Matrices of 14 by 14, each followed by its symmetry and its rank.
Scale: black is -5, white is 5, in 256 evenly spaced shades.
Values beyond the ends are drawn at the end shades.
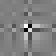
symmetric, rank one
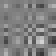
symmetric, rank one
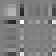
symmetric, rank one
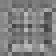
antisymmetric, rank two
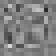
antisymmetric, rank two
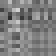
antisymmetric, rank two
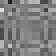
antisymmetric, rank two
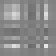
symmetric, rank one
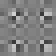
symmetric, rank one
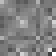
symmetric, rank three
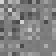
symmetric, rank three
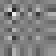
symmetric, rank one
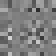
antisymmetric, rank two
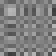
symmetric, rank one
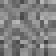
antisymmetric, rank two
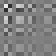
symmetric, rank one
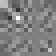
symmetric, rank three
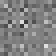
symmetric, rank three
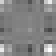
symmetric, rank one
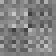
symmetric, rank three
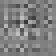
antisymmetric, rank two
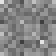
symmetric, rank three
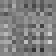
antisymmetric, rank two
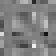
antisymmetric, rank two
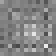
symmetric, rank three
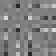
antisymmetric, rank two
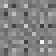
symmetric, rank three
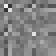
symmetric, rank three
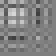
symmetric, rank one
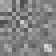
symmetric, rank three
